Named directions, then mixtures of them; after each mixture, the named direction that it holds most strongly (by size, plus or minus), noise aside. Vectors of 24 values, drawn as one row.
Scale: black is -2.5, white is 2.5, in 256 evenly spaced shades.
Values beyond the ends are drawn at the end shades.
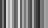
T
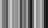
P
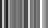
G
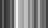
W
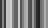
T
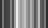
W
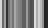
P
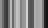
P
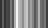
W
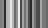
T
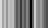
P
